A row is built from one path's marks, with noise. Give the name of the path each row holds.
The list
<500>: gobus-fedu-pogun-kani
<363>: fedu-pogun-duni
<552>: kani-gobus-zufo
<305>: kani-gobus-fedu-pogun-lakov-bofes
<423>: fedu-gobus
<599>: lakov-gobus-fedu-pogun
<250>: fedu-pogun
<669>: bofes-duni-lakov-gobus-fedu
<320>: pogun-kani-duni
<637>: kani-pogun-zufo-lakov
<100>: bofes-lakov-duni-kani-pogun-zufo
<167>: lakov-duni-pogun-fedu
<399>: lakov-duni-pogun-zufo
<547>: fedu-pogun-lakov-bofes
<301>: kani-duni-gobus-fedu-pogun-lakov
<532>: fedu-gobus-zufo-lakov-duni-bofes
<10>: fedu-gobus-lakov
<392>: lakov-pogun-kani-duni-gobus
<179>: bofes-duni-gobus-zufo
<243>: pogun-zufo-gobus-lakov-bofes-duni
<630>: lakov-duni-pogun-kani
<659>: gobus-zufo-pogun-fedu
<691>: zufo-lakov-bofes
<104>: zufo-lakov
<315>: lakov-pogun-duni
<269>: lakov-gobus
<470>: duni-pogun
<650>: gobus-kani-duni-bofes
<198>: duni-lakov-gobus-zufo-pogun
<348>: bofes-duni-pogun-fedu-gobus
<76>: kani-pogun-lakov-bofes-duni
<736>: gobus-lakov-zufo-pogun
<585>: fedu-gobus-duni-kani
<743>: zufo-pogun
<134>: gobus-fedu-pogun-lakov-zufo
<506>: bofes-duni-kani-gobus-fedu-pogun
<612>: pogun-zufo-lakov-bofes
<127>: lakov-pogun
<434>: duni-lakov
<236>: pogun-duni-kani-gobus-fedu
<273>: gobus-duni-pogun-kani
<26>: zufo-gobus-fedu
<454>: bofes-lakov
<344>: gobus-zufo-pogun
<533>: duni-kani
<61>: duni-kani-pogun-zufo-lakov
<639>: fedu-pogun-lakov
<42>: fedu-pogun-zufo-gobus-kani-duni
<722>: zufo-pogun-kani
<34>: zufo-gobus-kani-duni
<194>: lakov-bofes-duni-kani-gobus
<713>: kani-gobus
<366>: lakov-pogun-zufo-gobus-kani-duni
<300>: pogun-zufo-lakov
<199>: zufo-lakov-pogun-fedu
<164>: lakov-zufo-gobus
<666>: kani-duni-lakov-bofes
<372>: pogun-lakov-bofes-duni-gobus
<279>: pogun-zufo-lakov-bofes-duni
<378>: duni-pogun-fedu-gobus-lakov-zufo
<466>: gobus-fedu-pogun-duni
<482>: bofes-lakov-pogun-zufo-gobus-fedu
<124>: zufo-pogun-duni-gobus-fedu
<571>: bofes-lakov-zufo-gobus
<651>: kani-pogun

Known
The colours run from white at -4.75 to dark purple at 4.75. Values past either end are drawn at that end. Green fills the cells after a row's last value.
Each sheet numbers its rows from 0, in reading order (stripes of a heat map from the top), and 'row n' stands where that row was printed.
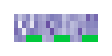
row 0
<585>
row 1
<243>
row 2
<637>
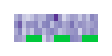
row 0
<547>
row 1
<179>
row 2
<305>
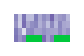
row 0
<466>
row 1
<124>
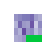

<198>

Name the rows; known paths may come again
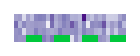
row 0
<305>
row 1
<42>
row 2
<194>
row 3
<547>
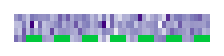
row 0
<344>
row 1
<637>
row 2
<243>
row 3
<454>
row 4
<179>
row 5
<713>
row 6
<366>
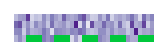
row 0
<669>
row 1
<466>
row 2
<434>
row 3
<167>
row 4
<300>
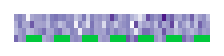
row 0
<199>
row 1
<392>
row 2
<585>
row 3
<34>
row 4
<500>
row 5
<198>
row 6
<124>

